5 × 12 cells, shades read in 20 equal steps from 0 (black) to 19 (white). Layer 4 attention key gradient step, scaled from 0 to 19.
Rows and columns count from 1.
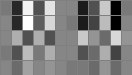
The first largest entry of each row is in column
3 3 11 3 3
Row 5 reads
10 8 12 10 11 10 9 9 8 11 8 10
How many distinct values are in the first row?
9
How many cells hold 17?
1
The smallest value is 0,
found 2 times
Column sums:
48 33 69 45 63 50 48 34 38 61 29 50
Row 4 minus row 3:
-1 -7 8 -4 7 0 0 -9 -3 5 -11 -1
